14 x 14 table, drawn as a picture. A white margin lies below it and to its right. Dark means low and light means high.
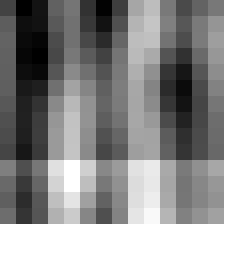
Seam: horizontal, 70% of the way down, the bottom part higher. Ninth with the lowest average: top left. Stripes: upright, repeating 3 times.
